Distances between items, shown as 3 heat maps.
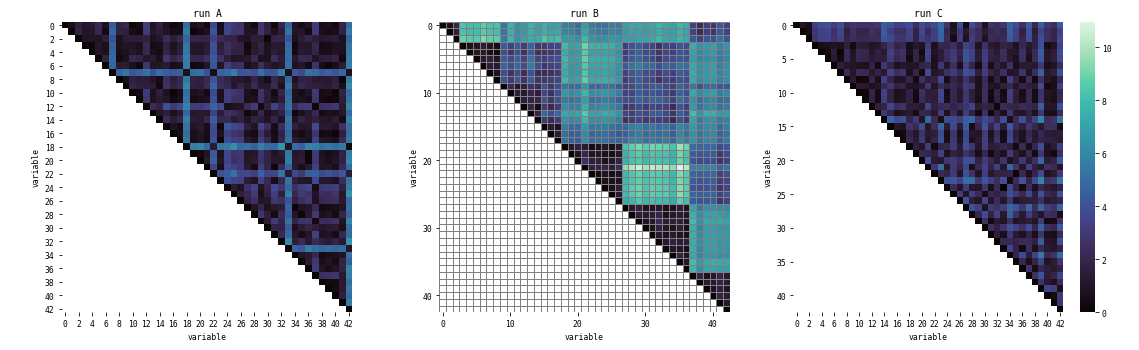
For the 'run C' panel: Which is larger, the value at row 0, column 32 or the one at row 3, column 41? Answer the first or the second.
the first
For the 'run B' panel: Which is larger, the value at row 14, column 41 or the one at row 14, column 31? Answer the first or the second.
the first
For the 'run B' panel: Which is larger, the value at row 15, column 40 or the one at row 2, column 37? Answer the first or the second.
the first
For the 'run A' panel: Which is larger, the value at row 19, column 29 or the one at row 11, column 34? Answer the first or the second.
the first
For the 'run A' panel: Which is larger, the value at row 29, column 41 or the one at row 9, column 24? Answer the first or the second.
the second
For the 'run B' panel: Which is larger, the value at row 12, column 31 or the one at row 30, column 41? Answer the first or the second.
the second
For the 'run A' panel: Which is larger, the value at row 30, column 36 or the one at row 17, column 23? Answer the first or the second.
the first
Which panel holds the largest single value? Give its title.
run B
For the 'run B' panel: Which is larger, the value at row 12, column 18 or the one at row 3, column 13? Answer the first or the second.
the first
